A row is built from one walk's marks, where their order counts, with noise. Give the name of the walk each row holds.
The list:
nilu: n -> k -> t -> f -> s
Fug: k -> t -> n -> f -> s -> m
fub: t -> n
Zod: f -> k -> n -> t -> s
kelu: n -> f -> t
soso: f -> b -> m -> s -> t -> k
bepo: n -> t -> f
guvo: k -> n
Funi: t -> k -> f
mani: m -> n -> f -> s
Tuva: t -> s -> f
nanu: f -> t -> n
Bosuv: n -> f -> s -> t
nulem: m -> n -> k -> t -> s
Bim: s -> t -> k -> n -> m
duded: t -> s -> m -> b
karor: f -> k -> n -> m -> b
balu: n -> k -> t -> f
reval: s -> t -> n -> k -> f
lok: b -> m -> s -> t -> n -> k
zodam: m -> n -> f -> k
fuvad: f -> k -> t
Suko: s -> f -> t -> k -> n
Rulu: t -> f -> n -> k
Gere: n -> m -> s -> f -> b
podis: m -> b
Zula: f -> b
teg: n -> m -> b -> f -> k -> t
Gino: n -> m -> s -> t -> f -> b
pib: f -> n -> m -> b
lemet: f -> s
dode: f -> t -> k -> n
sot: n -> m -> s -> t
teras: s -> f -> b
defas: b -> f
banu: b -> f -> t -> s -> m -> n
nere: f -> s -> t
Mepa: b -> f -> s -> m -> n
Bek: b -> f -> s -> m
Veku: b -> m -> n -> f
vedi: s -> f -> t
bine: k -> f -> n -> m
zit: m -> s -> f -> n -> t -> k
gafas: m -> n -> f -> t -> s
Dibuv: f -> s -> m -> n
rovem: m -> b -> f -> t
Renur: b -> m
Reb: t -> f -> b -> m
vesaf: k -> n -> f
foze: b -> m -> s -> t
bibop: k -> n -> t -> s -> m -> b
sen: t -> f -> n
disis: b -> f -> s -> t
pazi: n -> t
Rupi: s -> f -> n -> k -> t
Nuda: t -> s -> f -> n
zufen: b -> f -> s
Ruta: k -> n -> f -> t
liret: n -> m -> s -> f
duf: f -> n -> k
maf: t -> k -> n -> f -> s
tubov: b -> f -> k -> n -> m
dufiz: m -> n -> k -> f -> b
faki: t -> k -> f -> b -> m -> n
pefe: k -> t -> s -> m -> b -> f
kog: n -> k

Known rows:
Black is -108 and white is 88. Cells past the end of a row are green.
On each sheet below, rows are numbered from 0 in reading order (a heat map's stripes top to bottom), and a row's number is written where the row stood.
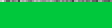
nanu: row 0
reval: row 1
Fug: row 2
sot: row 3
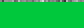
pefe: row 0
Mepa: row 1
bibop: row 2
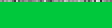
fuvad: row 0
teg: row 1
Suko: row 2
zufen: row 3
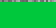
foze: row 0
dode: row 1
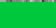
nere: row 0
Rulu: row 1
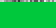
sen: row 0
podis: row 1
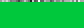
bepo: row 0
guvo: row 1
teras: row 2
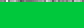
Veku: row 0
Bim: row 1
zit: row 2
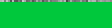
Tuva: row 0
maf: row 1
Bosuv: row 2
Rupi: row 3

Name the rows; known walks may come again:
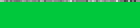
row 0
Nuda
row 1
banu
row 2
Mepa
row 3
Rupi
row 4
pazi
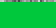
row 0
sen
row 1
dufiz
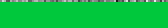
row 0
Zula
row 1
bine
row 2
tubov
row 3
maf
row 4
lemet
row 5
liret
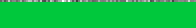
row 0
nilu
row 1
Tuva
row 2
defas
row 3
Gino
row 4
Gere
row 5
Bosuv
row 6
Zod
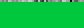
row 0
Suko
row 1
fub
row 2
Funi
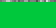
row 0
balu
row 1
lok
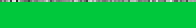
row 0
Bek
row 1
kog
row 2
Bim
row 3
vesaf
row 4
zit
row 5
karor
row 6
nanu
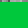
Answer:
duf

